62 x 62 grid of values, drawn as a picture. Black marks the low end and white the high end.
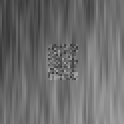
The field climbs toward the bottom right. The top left is the ninth with the lowest average. The halves do not mirror each other. In the centre lies a patch that is rougher than the rest. Streaks run downward. Values change most from cell to cell in the centre. The ninth with the highest average is the bottom right.
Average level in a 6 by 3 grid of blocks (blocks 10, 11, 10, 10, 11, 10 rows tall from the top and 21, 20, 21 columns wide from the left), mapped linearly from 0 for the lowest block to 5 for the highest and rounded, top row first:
012
023
124
234
235
345
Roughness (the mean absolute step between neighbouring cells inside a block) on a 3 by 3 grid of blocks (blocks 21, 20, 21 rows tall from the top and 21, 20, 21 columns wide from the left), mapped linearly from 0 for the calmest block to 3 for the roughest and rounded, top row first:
0 0 0 | 0 3 0 | 0 0 0
